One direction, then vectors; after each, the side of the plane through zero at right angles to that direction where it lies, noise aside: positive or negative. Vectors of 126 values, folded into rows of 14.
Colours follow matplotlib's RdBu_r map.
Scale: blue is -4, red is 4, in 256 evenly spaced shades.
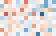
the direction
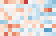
positive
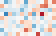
negative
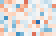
positive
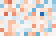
positive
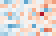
negative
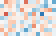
positive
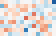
positive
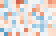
negative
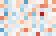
negative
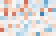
positive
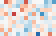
positive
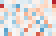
negative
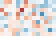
positive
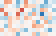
positive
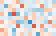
positive
